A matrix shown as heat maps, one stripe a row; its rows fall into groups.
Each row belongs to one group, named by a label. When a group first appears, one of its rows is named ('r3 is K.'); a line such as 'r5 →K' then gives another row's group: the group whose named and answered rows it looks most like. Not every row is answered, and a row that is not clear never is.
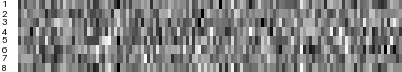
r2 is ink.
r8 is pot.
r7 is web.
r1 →pot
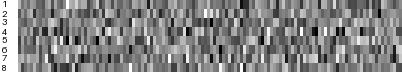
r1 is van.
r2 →pot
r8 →web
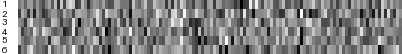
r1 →van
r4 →web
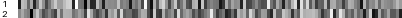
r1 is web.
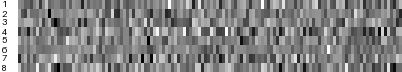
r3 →web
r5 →van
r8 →web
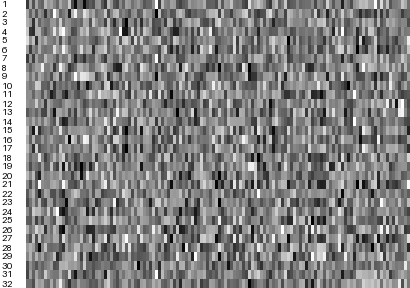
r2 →van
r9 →van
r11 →web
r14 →web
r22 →ink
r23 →ink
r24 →web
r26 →web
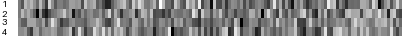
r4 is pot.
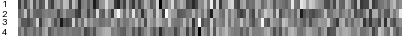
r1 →pot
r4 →pot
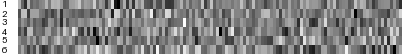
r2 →ink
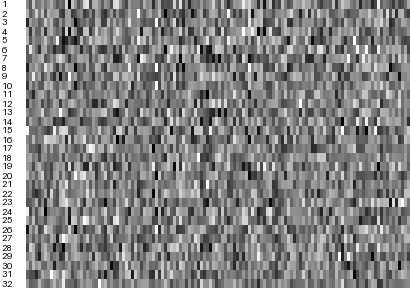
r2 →web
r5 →web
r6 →ink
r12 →pot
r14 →ink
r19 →van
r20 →van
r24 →van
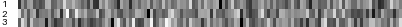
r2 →van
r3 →ink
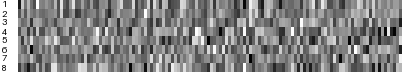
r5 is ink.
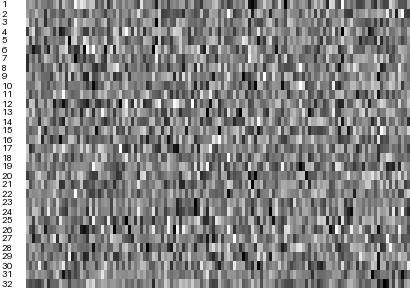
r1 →van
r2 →web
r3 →van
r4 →ink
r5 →van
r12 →ink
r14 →ink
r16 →pot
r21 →web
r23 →web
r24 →web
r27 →pot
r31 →web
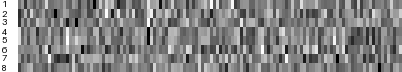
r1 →pot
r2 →ink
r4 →van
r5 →van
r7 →web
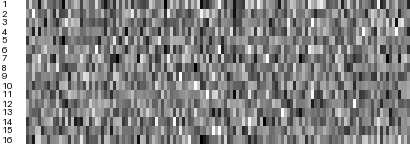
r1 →ink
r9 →van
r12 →web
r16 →pot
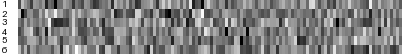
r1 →ink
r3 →web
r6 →van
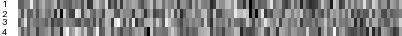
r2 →van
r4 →van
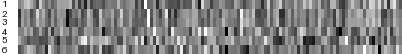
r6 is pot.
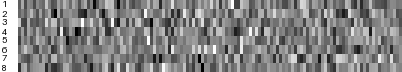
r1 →pot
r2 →web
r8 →ink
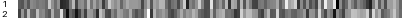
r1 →web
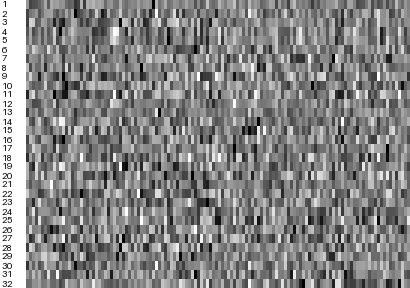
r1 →web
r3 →ink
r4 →pot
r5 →pot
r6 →web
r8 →van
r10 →web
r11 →ink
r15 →van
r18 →pot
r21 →web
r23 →pot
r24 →ink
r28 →ink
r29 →web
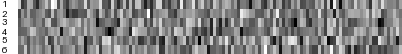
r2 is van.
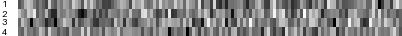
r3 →ink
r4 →web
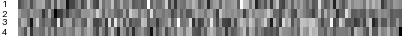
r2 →web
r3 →ink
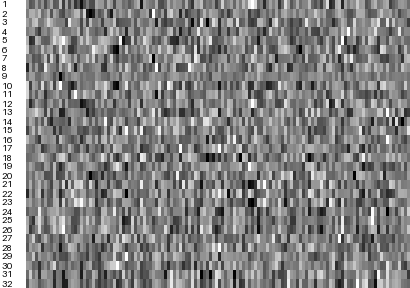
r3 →web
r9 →ink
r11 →van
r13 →web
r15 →ink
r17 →pot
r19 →pot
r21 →van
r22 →pot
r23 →van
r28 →pot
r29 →ink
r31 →ink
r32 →ink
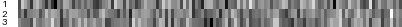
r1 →ink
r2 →pot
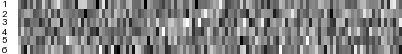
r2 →pot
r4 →ink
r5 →van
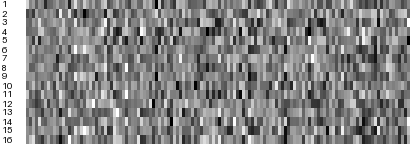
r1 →van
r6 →van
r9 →van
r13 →pot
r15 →van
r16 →pot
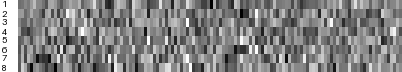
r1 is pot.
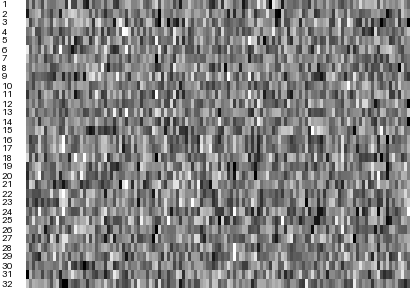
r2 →pot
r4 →ink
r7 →van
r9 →web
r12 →ink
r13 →ink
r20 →pot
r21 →ink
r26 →van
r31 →pot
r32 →web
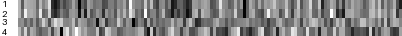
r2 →web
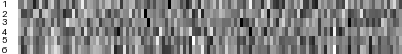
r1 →web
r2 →web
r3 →van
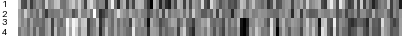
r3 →van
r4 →van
